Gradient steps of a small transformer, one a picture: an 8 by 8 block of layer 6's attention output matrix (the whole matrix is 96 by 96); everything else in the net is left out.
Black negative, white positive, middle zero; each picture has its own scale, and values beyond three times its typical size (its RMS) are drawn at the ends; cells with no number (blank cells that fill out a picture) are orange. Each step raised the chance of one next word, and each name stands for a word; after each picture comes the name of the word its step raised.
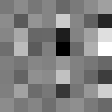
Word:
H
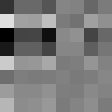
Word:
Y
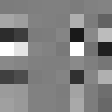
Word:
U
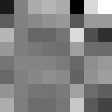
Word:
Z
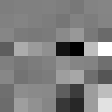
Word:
U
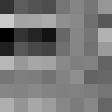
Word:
Y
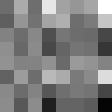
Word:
Z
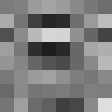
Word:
U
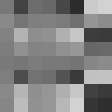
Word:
Z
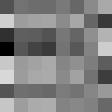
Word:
H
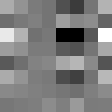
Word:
Y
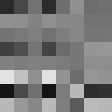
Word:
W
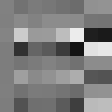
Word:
U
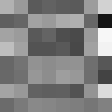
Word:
H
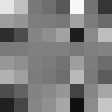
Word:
Z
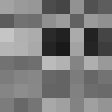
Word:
Y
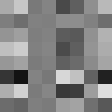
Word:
W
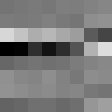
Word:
U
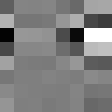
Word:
Y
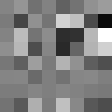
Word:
H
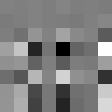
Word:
U
